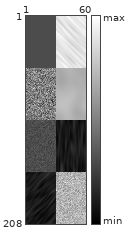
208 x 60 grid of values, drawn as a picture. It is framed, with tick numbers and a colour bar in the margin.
The table splits into 4 rows of 2 panels. Panel 1,1: low, flat. Panel 1,2: very high, slanting down to the right, faint in contrast. Panel 2,1: middling, fine-grained, strong in contrast. Panel 2,2: high, smooth, faint in contrast. Panel 3,1: low, fine-grained, faint in contrast. Panel 3,2: very low, streaked downward, faint in contrast. Panel 4,1: very low, slanting up to the right, faint in contrast. Panel 4,2: high, fine-grained.
